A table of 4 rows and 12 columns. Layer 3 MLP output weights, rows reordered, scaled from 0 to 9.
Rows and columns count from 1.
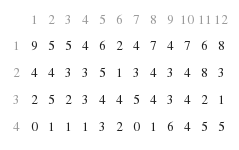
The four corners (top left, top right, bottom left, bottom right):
9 8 0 5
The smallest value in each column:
0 1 1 1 3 1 0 1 3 4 2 1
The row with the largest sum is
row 1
